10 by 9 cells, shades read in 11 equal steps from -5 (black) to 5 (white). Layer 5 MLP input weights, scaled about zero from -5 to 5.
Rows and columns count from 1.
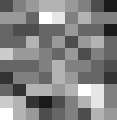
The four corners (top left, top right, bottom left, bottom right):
-2 -4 5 1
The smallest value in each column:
-3 -3 -3 -4 -2 -2 -2 -2 -4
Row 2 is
1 1 -1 5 4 0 2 0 0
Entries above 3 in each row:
0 2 0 0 0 0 0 2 1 1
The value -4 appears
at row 1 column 9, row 3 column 9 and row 9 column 4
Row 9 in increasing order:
-4 -3 -2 0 0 2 2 3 4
